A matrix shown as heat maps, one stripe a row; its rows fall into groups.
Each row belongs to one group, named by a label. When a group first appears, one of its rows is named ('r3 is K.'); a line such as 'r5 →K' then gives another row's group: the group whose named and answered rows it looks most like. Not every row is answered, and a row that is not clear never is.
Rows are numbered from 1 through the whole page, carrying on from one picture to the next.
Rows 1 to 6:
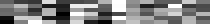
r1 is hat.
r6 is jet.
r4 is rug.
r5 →jet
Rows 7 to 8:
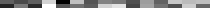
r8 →hat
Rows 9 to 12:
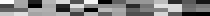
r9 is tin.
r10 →rug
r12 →tin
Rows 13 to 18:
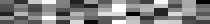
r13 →tin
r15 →hat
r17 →tin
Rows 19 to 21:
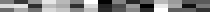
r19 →tin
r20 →tin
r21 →tin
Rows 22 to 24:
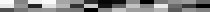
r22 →tin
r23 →tin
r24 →jet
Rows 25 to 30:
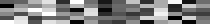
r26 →jet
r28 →tin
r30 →tin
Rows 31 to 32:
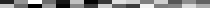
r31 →jet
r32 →hat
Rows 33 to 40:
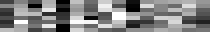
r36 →jet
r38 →rug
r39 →hat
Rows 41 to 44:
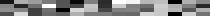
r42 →tin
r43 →rug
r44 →jet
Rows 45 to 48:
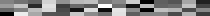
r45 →tin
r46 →hat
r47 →tin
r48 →jet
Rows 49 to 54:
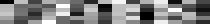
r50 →tin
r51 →tin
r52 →tin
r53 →tin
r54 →tin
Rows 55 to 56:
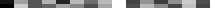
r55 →hat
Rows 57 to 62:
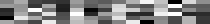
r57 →jet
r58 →rug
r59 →jet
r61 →jet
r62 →tin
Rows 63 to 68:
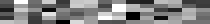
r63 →rug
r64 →rug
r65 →jet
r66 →hat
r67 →hat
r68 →rug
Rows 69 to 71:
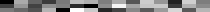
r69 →jet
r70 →jet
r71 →rug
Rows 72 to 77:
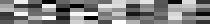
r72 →jet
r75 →rug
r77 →rug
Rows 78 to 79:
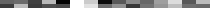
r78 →rug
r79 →rug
